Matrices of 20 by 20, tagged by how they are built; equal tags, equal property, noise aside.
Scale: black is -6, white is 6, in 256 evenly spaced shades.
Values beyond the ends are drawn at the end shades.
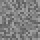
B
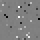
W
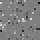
W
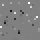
W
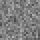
B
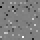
W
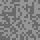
B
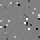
W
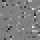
W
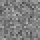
B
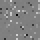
W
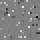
W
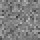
B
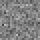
B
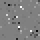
W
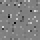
W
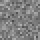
B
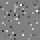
W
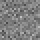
B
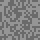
B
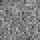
B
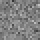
B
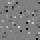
W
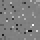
W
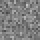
B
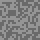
B
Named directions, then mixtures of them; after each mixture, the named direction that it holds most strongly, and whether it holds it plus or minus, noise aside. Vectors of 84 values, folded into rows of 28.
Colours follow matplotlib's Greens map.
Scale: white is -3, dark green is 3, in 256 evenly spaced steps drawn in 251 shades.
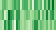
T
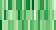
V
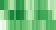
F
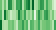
V, plus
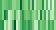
T, minus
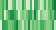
V, minus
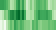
F, plus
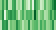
V, minus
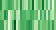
T, minus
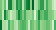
V, plus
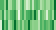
V, minus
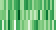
T, plus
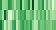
T, minus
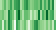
T, plus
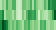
F, minus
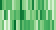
T, minus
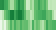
F, plus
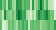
V, plus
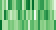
V, plus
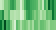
F, minus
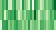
V, minus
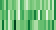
T, minus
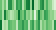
V, plus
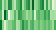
V, plus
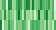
V, plus
